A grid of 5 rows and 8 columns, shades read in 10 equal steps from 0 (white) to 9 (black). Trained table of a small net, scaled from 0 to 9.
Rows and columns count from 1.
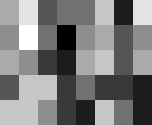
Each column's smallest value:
2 0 2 5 3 2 5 1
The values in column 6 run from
2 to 7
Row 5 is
2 2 4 7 8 2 5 8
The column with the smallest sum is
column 2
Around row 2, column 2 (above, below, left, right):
1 4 4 5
